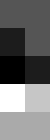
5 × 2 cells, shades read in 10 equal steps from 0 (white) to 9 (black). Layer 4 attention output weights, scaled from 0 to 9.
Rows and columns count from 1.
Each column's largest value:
9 8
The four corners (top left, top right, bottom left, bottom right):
6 6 3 3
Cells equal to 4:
0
